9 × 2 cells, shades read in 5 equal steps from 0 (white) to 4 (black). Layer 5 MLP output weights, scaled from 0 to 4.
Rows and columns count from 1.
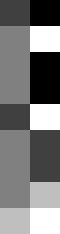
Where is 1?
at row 8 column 2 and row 9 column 1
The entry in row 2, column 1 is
2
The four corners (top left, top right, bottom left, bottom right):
3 4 1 0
